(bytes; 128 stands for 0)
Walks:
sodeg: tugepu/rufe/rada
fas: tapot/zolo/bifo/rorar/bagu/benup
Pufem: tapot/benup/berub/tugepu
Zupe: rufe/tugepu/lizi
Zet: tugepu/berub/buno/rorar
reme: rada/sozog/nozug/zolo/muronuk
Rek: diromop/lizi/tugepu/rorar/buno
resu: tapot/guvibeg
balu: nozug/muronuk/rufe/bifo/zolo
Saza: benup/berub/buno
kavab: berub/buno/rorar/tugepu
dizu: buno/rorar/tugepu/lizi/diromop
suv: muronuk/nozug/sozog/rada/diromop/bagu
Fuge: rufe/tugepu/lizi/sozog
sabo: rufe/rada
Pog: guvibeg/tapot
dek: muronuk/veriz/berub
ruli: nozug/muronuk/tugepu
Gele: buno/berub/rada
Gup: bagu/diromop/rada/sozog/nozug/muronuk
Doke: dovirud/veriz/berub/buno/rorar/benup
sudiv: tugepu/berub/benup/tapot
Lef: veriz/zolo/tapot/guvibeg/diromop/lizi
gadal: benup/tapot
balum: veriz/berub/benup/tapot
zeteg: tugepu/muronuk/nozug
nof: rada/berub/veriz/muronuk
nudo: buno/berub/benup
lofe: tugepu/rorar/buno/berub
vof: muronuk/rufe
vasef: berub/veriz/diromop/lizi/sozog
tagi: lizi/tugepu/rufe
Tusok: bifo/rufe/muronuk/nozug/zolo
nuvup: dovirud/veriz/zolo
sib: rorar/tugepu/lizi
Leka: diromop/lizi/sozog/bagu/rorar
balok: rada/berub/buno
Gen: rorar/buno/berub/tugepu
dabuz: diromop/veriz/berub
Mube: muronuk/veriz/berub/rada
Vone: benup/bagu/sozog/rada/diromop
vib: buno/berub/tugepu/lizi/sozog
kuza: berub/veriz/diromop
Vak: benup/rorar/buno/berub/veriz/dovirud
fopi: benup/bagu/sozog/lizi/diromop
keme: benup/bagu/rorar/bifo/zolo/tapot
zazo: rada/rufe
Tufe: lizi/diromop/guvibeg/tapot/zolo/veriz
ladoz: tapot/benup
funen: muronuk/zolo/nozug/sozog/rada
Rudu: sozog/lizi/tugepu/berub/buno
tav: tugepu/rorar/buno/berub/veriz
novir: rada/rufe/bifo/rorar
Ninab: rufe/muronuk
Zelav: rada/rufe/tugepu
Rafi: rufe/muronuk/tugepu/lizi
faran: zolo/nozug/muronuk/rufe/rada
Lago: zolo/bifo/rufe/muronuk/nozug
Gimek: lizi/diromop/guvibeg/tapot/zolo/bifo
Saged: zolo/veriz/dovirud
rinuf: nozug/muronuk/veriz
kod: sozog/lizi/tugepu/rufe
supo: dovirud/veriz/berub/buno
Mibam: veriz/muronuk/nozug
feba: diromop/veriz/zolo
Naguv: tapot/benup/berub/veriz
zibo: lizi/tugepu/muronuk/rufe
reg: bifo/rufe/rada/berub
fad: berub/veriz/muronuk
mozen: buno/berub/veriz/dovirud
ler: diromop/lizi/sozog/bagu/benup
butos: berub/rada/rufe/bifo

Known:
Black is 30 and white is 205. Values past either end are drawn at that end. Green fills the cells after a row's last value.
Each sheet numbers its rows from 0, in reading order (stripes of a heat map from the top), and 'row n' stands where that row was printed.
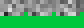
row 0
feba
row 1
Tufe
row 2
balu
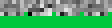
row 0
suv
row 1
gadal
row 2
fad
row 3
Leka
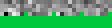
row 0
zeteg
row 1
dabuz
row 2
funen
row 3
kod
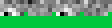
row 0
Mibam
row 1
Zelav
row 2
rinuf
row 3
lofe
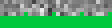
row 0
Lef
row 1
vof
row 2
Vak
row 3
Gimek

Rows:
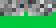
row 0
sudiv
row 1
zazo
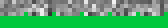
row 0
fas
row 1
Ninab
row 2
faran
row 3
mozen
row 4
balok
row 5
ruli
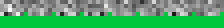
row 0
nuvup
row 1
zibo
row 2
Tusok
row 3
fopi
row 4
butos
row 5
sodeg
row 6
reme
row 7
keme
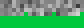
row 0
kavab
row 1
Rafi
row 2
balum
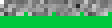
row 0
supo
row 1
Mube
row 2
Pufem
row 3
Naguv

